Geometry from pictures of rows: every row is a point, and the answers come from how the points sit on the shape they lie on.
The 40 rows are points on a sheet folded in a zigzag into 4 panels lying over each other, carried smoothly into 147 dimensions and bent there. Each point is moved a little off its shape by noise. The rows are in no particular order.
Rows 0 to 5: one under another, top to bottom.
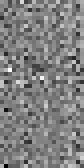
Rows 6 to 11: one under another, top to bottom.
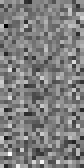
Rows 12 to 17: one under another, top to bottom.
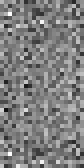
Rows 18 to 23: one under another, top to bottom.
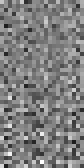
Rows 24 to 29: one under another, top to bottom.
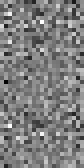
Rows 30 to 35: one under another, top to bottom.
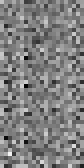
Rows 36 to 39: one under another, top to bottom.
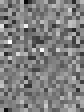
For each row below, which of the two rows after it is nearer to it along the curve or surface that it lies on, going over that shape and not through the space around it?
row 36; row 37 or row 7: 7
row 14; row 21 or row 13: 21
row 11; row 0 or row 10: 10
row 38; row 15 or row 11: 11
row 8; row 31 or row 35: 31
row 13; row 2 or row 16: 2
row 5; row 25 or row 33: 33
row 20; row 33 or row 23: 33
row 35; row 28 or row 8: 28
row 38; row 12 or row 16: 12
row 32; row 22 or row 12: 22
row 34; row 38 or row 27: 27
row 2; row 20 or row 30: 30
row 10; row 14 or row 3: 3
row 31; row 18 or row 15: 18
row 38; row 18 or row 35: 35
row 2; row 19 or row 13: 13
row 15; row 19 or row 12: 19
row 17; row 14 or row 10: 10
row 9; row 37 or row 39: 37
